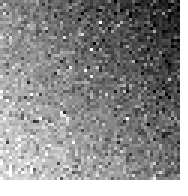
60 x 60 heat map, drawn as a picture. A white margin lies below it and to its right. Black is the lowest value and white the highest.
The bottom left is the ninth with the highest average. There are no regular stripes. No single row or column stands out from its neighbours. There is an overall slope up to the bottom left.
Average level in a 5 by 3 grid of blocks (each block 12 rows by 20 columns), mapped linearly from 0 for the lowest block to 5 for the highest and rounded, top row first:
3 1 0 / 3 2 1 / 4 2 1 / 4 3 2 / 5 4 2
